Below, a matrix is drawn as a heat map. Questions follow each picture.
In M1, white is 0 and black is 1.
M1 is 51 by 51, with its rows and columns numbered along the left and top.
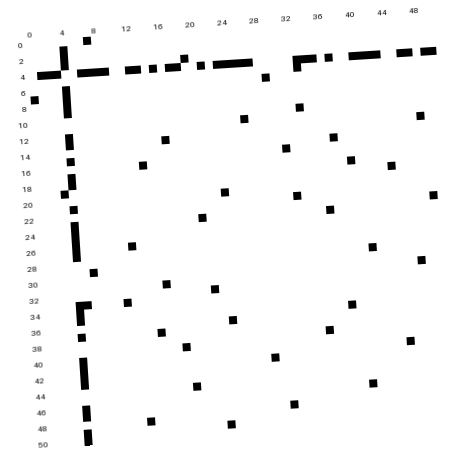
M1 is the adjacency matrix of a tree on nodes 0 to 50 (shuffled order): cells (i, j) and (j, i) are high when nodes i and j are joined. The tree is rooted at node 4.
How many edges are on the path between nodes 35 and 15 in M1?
2
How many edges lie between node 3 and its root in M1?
1
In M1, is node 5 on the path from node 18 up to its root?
no
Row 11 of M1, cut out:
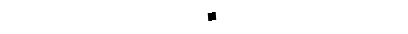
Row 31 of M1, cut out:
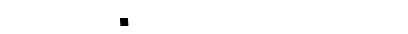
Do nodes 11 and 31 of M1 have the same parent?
no
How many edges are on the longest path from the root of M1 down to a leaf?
2
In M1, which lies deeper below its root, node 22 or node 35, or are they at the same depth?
node 22
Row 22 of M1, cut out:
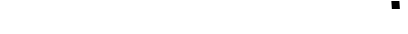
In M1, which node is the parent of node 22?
49
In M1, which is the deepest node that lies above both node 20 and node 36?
23
